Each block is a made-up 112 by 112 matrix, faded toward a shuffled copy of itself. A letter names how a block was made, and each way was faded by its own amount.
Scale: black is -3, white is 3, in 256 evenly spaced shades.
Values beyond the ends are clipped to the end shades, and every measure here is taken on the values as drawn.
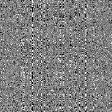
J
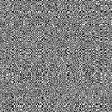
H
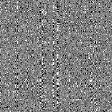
J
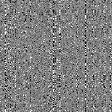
J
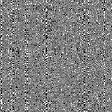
J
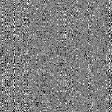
J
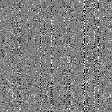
J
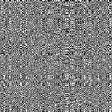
H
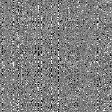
J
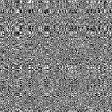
H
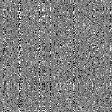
J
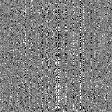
J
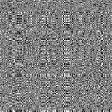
H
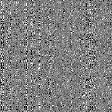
J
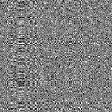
H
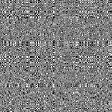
H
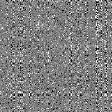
J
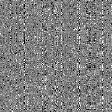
J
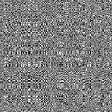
H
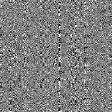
J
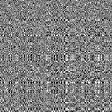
H
